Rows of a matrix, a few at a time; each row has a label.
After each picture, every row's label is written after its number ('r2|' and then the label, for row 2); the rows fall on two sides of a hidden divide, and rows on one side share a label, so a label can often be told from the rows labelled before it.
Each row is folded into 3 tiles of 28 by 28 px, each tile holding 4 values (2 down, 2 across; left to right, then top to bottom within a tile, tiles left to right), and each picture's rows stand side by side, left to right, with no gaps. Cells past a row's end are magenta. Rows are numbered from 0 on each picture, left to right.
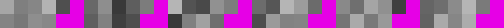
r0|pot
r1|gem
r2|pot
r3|pot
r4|pot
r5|pot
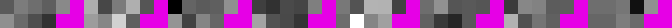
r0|gem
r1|pot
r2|gem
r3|gem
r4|pot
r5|gem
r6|gem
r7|gem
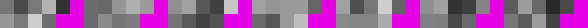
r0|pot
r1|pot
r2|gem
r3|pot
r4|pot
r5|gem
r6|gem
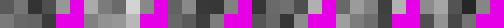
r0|gem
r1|pot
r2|gem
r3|gem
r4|gem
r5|gem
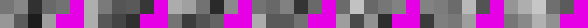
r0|gem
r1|gem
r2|gem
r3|gem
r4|gem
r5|pot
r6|pot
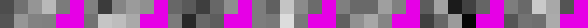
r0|pot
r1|pot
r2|gem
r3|pot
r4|pot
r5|gem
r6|pot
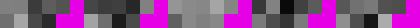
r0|gem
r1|gem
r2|pot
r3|gem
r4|gem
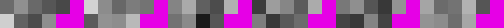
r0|gem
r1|pot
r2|gem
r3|gem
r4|gem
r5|pot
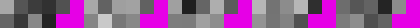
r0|gem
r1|pot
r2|pot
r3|pot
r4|gem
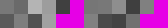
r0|pot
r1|gem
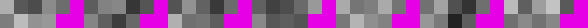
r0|pot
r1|gem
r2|gem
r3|gem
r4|pot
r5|gem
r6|pot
